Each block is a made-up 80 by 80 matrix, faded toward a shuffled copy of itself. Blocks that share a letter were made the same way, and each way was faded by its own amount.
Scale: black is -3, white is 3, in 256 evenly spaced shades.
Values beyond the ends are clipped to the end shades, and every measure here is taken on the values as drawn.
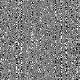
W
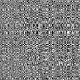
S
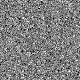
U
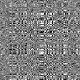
S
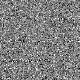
U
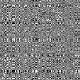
S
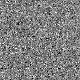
U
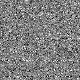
U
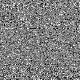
U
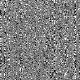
W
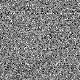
U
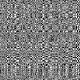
S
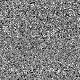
U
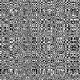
S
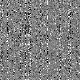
W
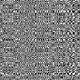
S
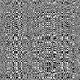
S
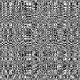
S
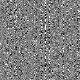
W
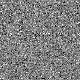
U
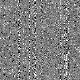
W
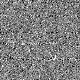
U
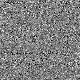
U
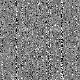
W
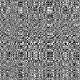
S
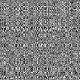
S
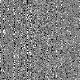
W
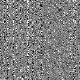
W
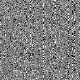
W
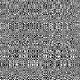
S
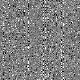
W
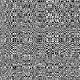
S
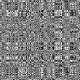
S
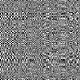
S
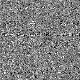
U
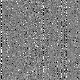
W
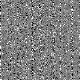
W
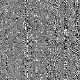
W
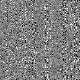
W
